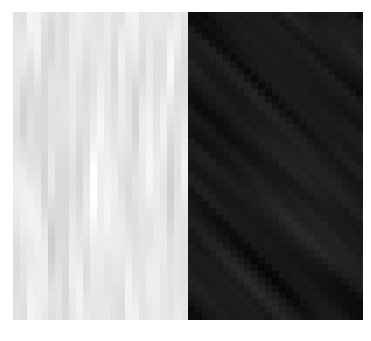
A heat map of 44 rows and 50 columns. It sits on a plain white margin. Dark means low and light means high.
The table splits into one row of 2 panels. Panel 1,1: very high, streaked downward, faint in contrast. Panel 1,2: very low, slanting down to the right, faint in contrast.
